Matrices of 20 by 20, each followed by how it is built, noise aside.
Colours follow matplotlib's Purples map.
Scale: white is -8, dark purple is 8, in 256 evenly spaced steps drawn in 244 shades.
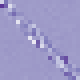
banded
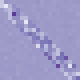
banded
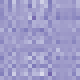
low rank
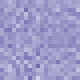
low rank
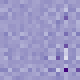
low rank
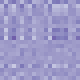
low rank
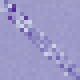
banded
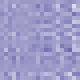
low rank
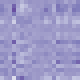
low rank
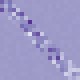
banded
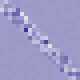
banded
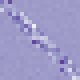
banded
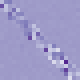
banded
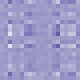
low rank
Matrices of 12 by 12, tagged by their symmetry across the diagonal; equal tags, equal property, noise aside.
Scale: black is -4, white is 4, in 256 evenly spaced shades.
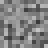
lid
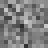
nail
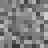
nail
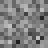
lid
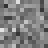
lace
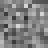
nail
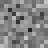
lid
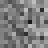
lace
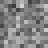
lace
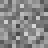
lid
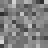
nail
